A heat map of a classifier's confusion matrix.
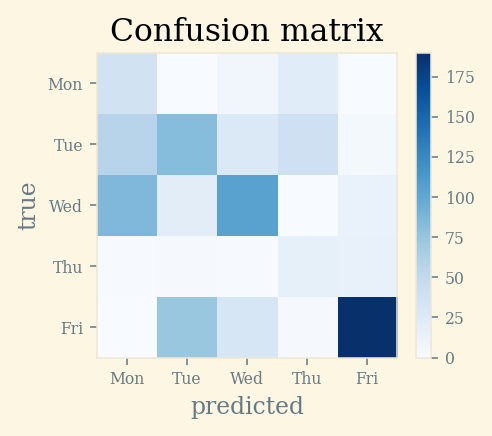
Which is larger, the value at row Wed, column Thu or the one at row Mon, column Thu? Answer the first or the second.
the second
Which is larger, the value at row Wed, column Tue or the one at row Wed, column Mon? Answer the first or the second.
the second
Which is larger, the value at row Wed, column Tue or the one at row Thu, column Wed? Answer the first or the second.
the first
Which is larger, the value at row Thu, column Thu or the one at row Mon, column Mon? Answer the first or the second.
the second
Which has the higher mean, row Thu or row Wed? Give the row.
Wed
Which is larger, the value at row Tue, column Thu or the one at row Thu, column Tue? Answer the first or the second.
the first
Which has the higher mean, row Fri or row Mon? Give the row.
Fri
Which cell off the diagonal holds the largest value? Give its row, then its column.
Wed, Mon
